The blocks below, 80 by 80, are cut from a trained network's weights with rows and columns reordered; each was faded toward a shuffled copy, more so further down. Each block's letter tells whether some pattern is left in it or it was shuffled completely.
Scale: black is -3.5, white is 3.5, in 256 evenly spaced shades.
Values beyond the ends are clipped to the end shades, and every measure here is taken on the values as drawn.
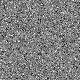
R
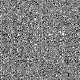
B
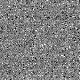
B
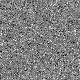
R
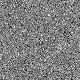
R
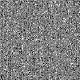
B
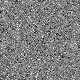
R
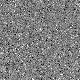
R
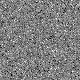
R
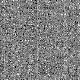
B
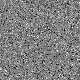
R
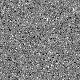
R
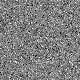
R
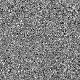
B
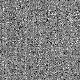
B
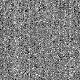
B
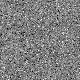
R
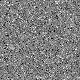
R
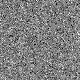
R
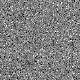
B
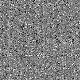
B
